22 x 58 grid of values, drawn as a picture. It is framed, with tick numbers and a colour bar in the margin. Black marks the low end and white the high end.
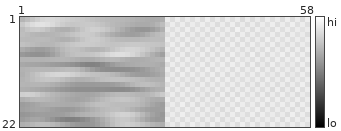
It is made of 1 by 2 panels. Panel 1,1: high, streaked across. Panel 1,2: very high, checkered, faint in contrast.
